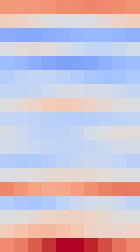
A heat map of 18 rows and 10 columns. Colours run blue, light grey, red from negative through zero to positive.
On average the colour sits 50% of the way up the scale. The ninth with the highest average is the bottom middle. Streaks run across, left to right.
